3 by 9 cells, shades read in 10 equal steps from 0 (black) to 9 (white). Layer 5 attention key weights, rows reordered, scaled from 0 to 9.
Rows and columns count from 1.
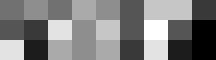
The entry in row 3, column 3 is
6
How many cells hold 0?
2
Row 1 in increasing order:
2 3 4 4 5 5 6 7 7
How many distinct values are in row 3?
6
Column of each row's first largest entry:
7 7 1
